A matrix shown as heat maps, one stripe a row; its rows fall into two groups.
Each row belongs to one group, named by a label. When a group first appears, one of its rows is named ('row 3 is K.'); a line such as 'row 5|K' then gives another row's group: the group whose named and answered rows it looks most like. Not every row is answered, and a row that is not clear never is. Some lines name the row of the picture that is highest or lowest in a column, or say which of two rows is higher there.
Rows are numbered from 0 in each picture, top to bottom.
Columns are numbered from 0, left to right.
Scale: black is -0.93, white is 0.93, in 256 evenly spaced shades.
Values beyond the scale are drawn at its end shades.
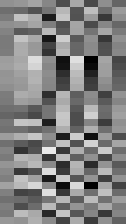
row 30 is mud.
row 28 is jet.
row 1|jet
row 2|mud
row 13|mud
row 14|mud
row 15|jet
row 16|jet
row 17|mud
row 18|jet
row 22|mud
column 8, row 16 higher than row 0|Yes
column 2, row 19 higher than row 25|Yes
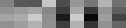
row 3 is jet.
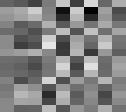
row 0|jet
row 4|jet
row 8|jet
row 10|jet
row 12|mud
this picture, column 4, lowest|1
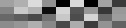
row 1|mud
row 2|jet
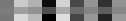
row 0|mud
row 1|mud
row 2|mud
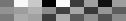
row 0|mud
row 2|mud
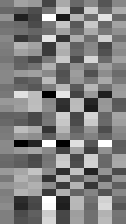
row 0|mud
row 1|jet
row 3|jet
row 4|jet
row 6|mud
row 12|jet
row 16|jet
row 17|jet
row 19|mud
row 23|jet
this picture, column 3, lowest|13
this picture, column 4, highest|13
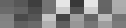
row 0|jet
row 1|jet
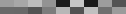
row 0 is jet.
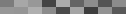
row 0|mud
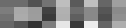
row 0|jet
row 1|mud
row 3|jet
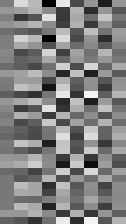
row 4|jet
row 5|mud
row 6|mud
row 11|mud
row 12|mud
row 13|jet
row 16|mud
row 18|jet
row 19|jet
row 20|mud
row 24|jet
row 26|mud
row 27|mud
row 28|jet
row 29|mud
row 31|jet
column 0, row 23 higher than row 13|Yes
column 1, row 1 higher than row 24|Yes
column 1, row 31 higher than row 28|No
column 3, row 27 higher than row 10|No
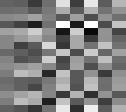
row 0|jet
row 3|jet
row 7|jet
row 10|mud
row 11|jet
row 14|mud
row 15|jet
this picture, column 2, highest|4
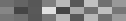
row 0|jet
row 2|jet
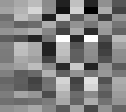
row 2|mud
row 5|jet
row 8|mud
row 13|mud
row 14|jet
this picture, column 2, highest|1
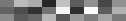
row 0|mud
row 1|jet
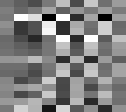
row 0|jet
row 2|mud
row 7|jet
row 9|jet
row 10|jet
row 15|mud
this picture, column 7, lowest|2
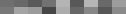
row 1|mud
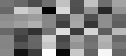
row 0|jet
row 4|jet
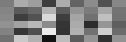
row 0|mud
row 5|mud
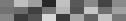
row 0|mud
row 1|jet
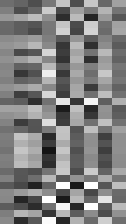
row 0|jet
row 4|jet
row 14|jet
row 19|mud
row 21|mud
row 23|mud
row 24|jet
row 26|jet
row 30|mud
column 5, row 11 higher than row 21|Yes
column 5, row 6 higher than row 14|Yes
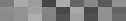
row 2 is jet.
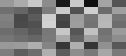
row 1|jet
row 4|jet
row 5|jet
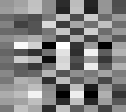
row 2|jet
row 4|jet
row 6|mud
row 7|jet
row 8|mud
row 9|jet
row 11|mud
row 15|mud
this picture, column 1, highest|6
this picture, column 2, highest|13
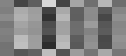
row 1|mud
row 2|mud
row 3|mud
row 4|mud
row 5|mud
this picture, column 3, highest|0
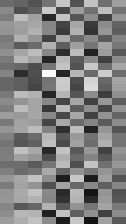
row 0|jet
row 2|mud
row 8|mud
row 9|jet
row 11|jet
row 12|jet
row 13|mud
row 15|mud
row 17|mud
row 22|mud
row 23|jet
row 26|mud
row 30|mud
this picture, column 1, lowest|10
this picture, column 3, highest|10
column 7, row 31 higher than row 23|Yes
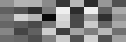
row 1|jet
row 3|jet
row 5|jet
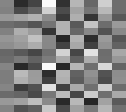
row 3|jet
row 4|mud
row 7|jet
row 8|jet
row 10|mud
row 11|mud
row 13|jet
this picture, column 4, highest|7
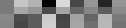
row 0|mud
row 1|mud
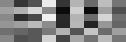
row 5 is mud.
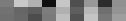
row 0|mud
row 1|jet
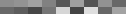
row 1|jet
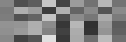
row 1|mud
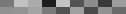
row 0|mud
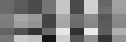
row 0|jet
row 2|mud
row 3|mud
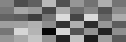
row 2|jet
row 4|mud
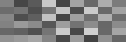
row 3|mud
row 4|jet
